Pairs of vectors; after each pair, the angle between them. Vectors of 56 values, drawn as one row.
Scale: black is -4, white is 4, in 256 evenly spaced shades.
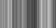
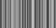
orthogonal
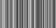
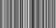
partly aligned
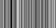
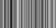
nearly parallel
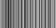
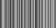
partly aligned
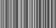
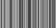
partly opposed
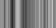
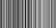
orthogonal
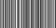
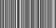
nearly parallel
